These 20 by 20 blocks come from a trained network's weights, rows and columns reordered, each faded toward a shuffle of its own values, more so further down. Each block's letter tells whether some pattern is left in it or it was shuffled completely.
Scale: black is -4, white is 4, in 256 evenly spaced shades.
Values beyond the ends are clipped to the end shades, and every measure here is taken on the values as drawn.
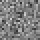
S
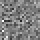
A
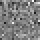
A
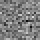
A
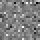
A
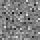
S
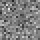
S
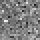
S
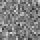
S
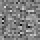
A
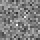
S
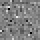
S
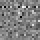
A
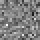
A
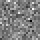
S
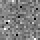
S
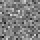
S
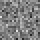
S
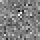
S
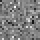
S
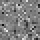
S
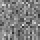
A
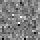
S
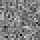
S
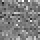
A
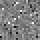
S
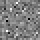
S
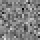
A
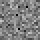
S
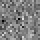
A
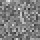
S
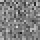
A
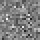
A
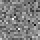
S
